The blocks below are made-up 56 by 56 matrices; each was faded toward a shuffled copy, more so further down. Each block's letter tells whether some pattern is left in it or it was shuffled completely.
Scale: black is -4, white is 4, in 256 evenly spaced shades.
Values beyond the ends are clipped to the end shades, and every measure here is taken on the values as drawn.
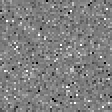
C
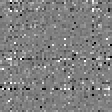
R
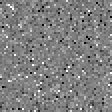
C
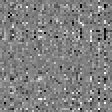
R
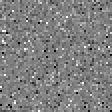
C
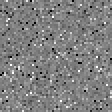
C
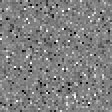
C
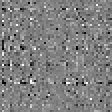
R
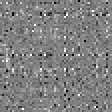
R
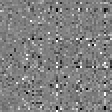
R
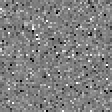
C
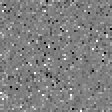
C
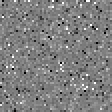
C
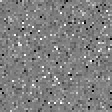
C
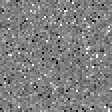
C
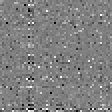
R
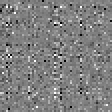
R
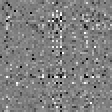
R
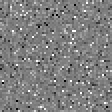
C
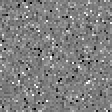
C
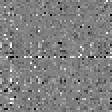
R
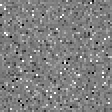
C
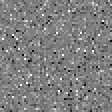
C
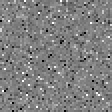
C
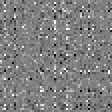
R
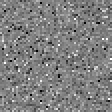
C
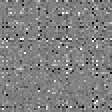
R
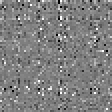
R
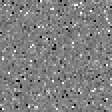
C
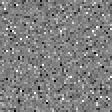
C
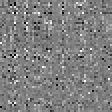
R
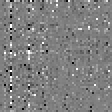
R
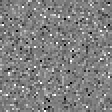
C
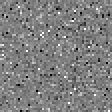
C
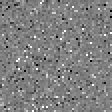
C
